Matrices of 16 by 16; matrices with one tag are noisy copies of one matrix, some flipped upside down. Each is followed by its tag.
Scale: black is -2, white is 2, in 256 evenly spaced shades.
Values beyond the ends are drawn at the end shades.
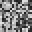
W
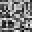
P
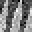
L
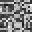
P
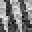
L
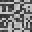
P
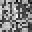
W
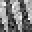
L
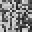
W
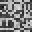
P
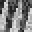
L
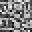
P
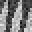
L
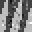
L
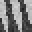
L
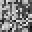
W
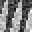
L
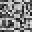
P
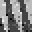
L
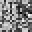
W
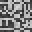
P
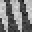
L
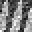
L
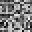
P
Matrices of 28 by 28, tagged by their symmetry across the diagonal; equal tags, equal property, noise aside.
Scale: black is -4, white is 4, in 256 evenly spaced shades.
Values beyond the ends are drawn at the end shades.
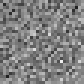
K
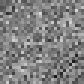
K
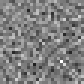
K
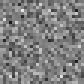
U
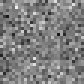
U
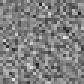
U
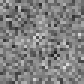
K
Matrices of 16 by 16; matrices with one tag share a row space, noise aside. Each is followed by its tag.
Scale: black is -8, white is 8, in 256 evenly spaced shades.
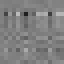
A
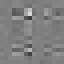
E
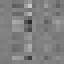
E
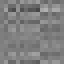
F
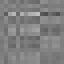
F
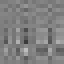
A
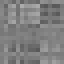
F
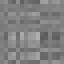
F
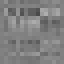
F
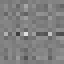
A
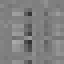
E
